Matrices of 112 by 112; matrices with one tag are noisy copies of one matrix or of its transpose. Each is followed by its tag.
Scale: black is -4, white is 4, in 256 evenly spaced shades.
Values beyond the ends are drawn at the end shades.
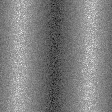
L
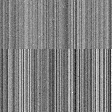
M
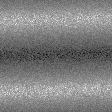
L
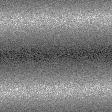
L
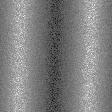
L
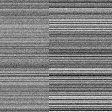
M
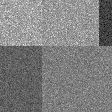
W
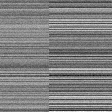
M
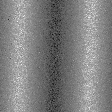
L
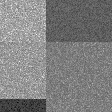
W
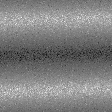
L
